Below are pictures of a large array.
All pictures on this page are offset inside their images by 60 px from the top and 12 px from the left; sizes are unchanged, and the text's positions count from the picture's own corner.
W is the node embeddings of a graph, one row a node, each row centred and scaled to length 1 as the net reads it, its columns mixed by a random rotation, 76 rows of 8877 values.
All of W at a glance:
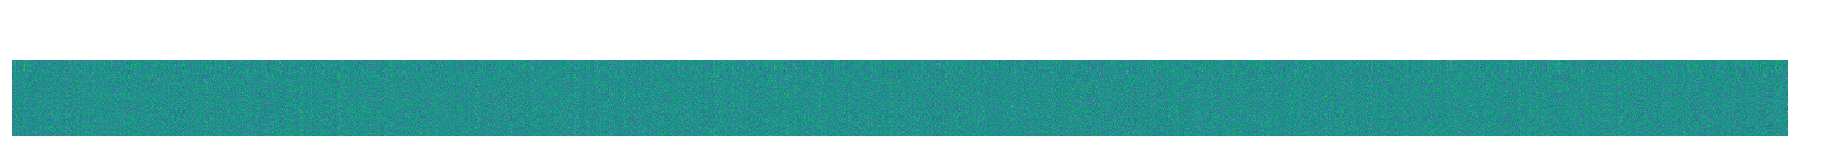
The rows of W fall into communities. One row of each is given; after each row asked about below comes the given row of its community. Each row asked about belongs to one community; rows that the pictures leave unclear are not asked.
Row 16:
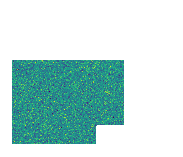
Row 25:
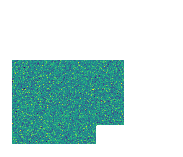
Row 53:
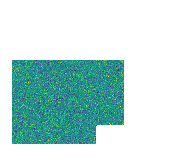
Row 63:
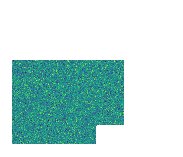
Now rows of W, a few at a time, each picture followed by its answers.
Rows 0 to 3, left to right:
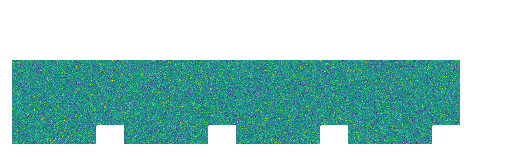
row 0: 25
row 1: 16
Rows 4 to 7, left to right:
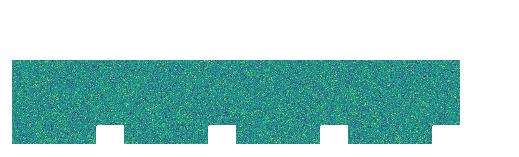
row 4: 25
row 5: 16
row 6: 25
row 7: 63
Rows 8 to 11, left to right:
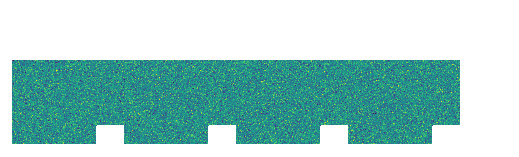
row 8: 63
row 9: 25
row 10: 25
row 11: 25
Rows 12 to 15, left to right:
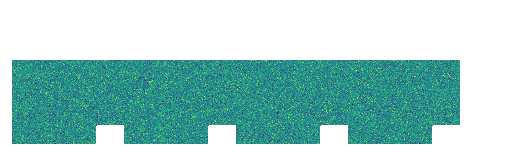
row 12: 53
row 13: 25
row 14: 16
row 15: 53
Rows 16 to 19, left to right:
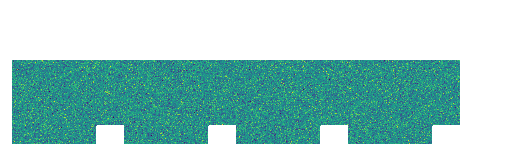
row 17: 53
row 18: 63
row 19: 53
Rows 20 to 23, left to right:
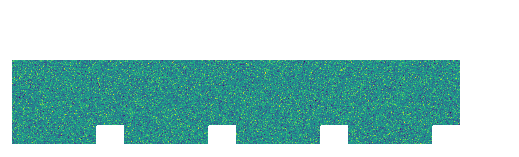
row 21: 25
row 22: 25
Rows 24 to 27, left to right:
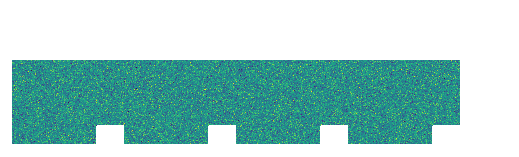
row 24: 63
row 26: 63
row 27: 63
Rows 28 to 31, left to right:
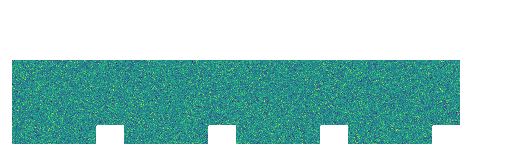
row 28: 53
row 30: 53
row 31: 25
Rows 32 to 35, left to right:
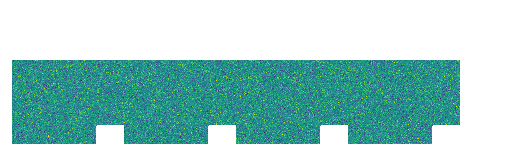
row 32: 63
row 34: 16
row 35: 53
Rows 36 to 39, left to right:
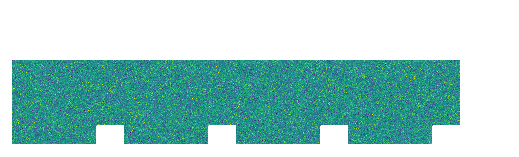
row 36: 53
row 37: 25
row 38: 16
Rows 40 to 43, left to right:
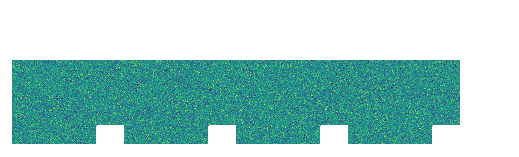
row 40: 53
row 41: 25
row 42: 53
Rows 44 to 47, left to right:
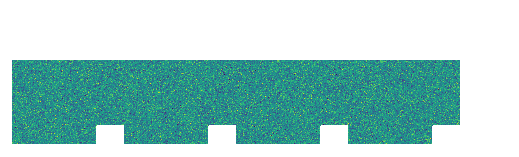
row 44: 53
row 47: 25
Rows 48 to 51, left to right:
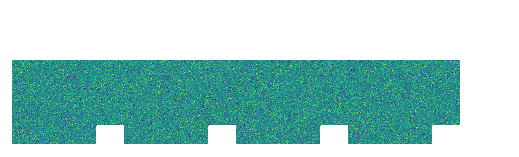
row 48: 53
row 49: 16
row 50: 63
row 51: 63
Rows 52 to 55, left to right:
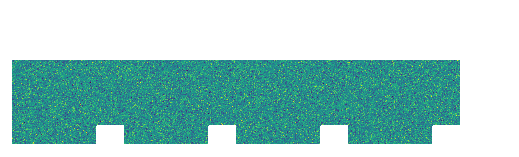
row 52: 63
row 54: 53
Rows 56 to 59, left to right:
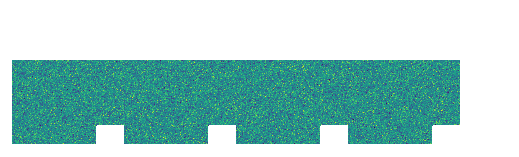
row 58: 63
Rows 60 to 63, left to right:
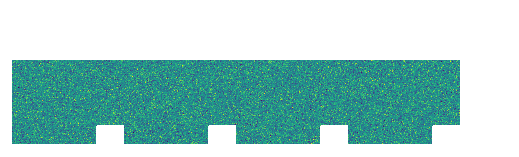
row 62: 25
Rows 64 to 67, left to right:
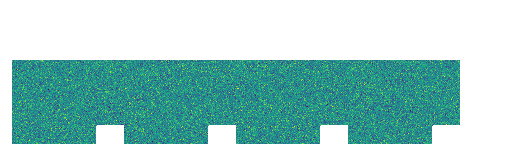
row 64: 16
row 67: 53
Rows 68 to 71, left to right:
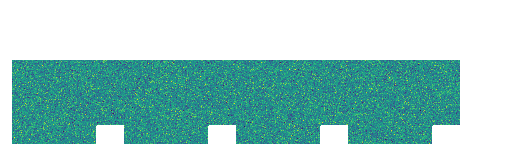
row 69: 25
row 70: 63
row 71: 16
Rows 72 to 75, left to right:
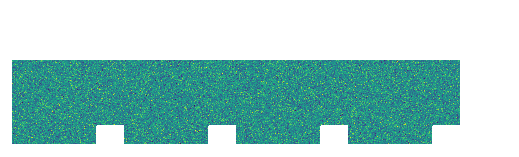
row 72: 16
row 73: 16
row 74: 25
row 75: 53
